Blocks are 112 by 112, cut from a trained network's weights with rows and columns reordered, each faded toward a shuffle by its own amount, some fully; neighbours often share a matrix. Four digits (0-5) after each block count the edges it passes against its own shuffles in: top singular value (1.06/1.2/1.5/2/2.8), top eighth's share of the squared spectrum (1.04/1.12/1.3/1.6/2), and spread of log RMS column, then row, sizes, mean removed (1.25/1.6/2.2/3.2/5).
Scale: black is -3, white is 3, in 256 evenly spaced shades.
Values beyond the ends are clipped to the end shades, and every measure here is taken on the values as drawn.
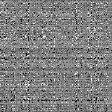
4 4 4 3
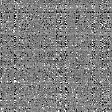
3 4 3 2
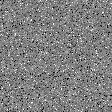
0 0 0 0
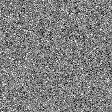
1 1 0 0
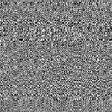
4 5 2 4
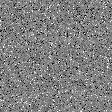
0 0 0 0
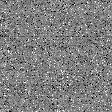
1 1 1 0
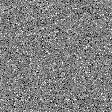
2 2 0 1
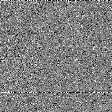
3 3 0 2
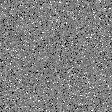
0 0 0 0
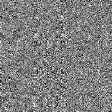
4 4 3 2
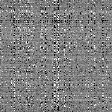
4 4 4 2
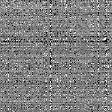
4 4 4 3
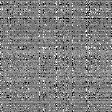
4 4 4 3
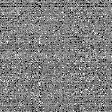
3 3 3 2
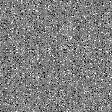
2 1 0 1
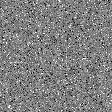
0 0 0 0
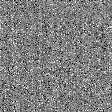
2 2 0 2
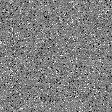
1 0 0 0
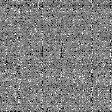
3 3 3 2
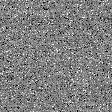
1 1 0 0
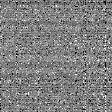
3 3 3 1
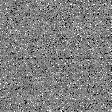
2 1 1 0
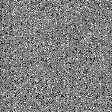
2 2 0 1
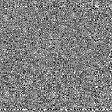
3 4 2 2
